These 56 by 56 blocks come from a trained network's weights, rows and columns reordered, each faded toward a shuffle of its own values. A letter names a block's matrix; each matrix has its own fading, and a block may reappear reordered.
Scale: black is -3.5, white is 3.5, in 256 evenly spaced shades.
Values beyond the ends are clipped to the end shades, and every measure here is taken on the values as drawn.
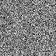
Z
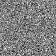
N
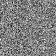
Z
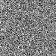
Z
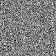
N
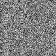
Z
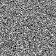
N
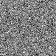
N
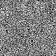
N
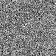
Z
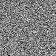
N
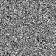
Z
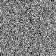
Z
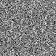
Z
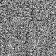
Z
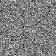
N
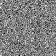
N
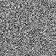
Z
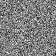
N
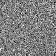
N
